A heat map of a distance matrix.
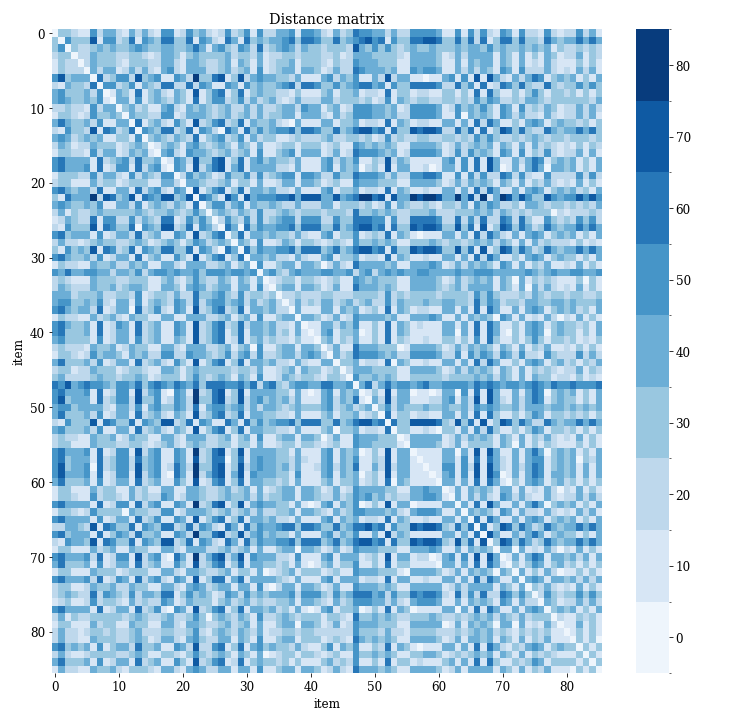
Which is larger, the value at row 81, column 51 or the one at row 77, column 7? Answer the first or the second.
the second
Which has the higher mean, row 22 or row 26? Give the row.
22
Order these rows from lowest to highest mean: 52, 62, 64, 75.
62, 64, 75, 52
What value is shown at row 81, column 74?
10
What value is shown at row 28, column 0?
20
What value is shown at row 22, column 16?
40
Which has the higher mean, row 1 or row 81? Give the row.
1
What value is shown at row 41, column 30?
10
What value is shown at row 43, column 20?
20
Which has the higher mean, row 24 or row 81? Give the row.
24
